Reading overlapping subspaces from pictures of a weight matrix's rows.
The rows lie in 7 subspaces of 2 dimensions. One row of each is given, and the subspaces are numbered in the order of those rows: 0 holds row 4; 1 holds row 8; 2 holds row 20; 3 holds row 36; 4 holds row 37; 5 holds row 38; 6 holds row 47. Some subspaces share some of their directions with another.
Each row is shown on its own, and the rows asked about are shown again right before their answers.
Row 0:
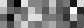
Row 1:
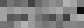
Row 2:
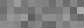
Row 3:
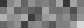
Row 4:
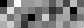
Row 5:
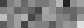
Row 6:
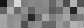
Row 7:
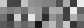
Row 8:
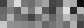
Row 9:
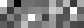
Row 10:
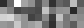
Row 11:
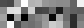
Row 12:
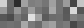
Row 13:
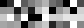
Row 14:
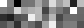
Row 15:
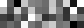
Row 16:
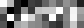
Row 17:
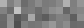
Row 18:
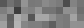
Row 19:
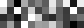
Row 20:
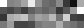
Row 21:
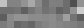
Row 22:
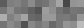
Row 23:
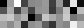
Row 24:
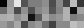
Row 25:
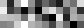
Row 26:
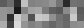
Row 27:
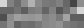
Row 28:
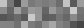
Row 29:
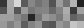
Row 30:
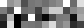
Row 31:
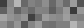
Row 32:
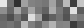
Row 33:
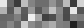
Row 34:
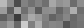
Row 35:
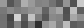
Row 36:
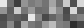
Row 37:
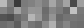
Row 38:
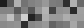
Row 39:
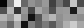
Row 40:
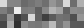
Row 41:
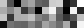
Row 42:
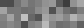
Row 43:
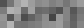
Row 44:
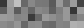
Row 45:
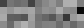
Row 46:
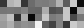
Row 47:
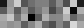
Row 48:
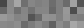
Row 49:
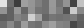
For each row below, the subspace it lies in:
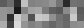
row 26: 3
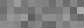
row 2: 2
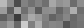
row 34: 6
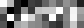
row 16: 0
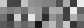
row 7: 6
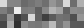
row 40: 3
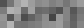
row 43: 0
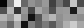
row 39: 6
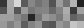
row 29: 5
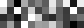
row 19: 6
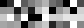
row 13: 5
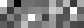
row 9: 0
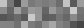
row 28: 1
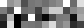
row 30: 3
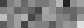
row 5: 1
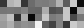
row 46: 6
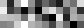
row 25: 4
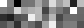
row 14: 4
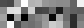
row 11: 0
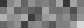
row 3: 1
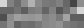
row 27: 2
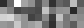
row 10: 4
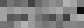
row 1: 2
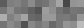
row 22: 1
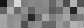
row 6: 0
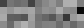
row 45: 2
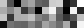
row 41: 1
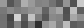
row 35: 6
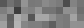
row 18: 3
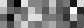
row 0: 3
